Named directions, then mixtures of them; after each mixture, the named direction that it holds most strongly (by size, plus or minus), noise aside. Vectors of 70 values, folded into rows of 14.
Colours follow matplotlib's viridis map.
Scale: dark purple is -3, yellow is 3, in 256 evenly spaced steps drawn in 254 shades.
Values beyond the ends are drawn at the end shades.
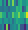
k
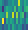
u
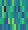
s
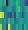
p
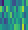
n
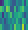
n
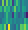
k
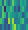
s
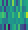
k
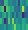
s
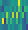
u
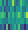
k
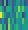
p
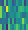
n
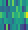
k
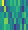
n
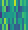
n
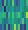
k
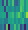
k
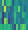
s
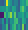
p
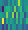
u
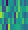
p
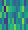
n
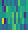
u
